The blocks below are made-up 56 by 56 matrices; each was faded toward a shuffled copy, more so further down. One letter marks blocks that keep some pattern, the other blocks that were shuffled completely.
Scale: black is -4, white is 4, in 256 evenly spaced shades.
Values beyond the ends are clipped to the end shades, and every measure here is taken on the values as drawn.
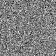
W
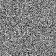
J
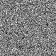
W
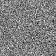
J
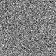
J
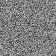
W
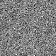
J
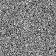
W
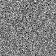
J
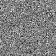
J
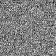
J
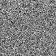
J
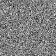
J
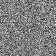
J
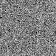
W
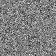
J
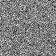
W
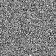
J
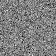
W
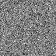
J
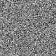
J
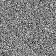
W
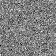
W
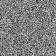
J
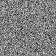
J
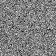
W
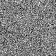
W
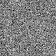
J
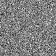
J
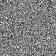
W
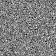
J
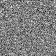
W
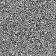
W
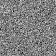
J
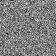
J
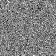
J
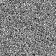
J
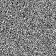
W
